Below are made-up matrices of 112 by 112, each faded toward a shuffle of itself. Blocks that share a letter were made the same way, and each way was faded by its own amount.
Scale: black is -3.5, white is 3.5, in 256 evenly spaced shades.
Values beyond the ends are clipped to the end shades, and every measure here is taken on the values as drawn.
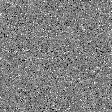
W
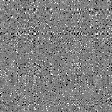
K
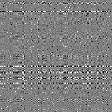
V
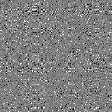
K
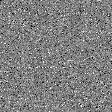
W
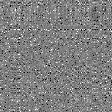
K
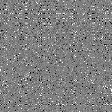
K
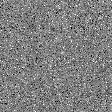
W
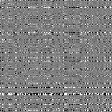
V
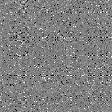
K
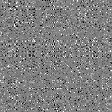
K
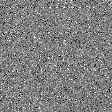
W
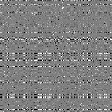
V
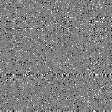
K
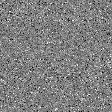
W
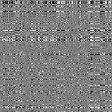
V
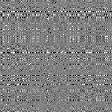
V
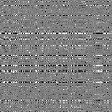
V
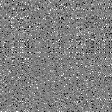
K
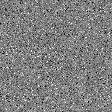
W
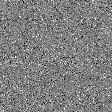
W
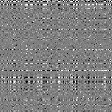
V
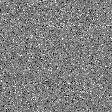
W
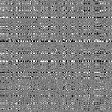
V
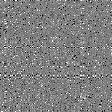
K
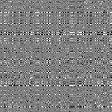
V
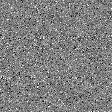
W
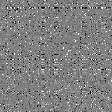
K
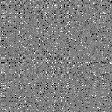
K
